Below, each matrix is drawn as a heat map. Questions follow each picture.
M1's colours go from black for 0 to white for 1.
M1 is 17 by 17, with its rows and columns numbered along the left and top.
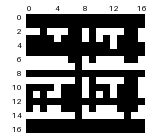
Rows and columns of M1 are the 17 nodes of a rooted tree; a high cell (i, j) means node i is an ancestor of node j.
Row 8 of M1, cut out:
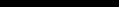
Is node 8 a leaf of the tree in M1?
yes
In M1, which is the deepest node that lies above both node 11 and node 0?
2
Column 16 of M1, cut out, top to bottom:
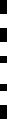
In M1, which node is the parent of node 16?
10
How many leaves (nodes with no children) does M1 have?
7
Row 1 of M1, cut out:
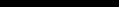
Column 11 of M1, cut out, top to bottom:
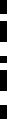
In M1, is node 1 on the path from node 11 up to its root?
no
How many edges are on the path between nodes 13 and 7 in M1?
5
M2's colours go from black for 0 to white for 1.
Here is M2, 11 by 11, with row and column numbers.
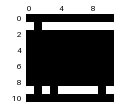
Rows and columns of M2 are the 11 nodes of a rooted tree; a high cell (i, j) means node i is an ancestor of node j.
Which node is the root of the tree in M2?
1
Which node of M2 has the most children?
9
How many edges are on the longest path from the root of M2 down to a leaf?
2
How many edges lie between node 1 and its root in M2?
0
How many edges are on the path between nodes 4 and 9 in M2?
1
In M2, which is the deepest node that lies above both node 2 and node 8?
9
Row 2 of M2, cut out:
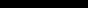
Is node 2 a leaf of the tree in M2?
yes
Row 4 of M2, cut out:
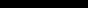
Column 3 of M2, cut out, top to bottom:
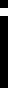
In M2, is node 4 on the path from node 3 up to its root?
no
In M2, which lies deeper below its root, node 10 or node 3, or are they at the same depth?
node 10
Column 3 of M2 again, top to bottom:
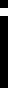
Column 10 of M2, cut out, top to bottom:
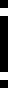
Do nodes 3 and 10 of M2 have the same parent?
no
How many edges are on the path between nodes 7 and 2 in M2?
2
